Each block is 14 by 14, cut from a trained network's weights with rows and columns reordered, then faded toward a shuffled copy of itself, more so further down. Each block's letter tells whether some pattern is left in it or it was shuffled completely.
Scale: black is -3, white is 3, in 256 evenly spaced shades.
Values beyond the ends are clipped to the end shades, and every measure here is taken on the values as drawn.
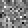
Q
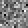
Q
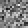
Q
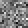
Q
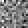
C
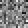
C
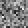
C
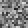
Q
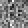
C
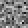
C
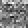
C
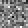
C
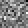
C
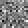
C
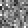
C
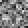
C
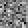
Q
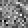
Q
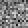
C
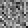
C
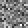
Q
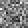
C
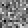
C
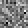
Q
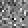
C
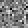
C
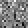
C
